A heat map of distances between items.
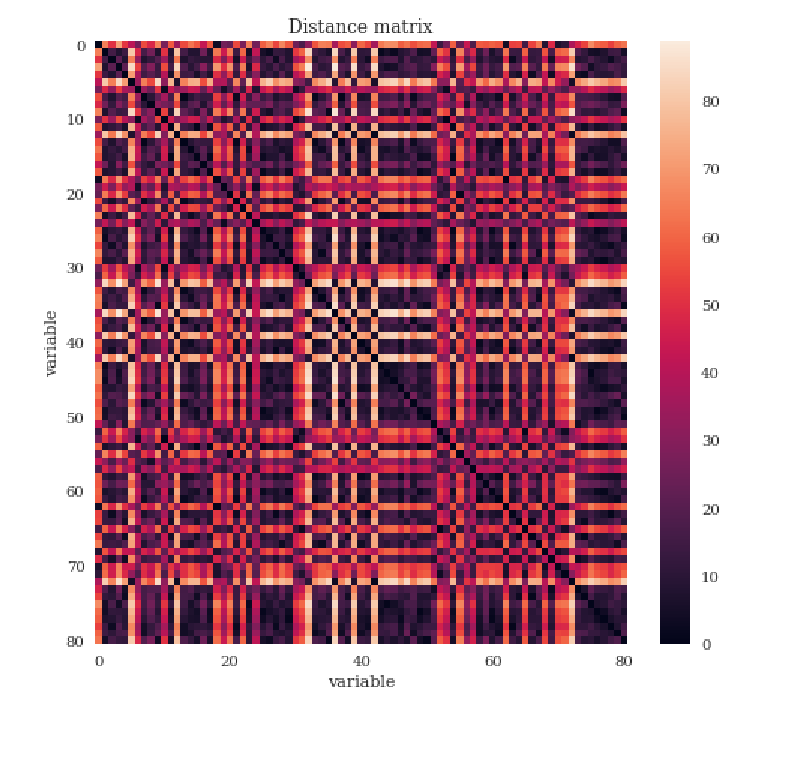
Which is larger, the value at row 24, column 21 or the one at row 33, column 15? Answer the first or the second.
the first
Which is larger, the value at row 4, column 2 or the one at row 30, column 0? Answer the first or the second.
the second
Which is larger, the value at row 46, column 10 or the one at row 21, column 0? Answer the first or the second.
the second
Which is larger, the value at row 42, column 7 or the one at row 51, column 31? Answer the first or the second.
the first
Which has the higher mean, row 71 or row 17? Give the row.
71
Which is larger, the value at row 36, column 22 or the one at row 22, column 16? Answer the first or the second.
the second
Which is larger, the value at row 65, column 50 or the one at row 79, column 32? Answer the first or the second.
the second
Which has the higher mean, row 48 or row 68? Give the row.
68
